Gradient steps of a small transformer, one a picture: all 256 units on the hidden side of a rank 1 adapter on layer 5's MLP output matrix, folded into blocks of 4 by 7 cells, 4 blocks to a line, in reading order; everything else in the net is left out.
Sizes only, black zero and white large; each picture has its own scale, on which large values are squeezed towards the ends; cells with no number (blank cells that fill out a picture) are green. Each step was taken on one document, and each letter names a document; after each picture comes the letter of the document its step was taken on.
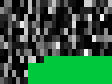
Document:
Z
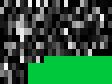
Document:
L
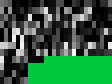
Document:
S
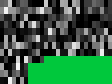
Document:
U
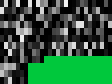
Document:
L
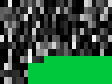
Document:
Z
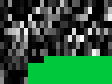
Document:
S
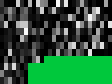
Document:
L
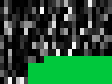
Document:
Z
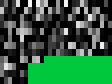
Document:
L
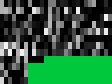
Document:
S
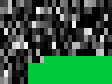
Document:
U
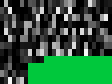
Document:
Z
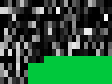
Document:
U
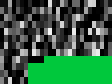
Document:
S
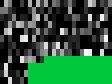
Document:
Z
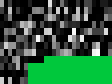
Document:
S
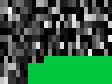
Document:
L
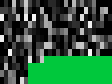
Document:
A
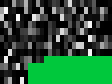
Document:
A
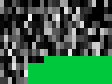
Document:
S
